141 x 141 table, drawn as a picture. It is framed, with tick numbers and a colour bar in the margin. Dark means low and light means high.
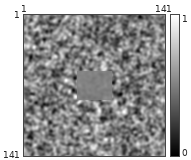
Lone odd cells: none. Odd patch: calmer, in the centre. Average level on the scale: 50%. Calmest part: centre.
